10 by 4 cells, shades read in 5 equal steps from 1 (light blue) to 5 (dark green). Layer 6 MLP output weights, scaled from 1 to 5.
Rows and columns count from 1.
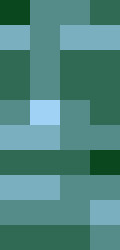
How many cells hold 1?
1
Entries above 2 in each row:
4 1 4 4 3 2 4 2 3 4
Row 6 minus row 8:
0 0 0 0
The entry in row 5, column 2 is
1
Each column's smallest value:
2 1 2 2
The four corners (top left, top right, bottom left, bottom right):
5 4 4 3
